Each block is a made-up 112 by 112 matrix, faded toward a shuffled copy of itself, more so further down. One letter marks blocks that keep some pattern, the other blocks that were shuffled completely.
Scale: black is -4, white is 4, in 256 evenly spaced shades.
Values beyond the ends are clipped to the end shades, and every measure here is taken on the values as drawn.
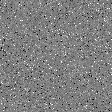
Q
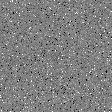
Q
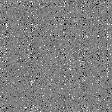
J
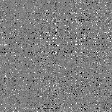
J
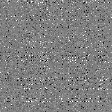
J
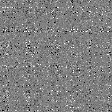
J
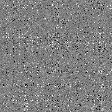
J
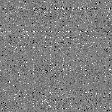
J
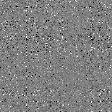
J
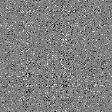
J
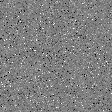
Q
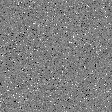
Q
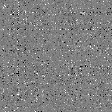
J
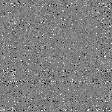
J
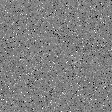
Q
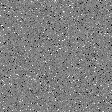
Q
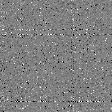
J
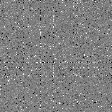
J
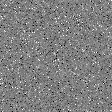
Q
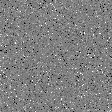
Q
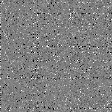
J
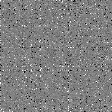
J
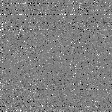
J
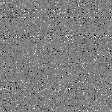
J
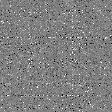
J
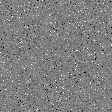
Q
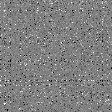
J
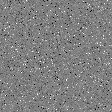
Q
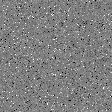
Q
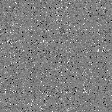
J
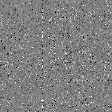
J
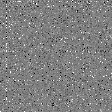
J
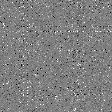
J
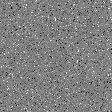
Q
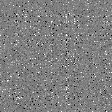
J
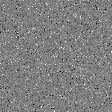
Q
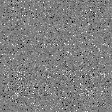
J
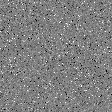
Q
